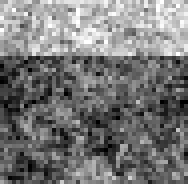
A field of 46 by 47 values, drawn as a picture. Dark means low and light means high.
Grain: blotchy. Stripes: none. Ninth with the lowest average: middle left. Seam: horizontal, 30% of the way down, the top part higher.
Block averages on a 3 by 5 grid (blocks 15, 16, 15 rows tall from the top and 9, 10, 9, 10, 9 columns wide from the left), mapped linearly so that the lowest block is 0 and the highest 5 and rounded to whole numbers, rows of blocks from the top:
44545 | 01110 | 11111
